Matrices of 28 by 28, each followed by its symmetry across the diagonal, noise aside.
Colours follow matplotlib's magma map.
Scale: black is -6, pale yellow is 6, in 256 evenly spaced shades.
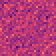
symmetric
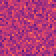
neither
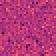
neither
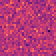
neither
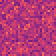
symmetric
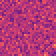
symmetric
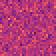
neither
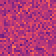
neither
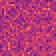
symmetric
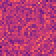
symmetric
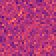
symmetric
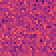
neither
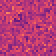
symmetric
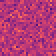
neither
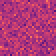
symmetric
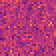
neither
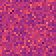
symmetric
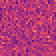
neither
